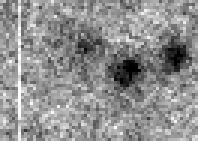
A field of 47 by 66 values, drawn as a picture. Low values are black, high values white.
Odd lines: column 7. Dips: three. Mirror symmetry: none. Grain: blotchy.
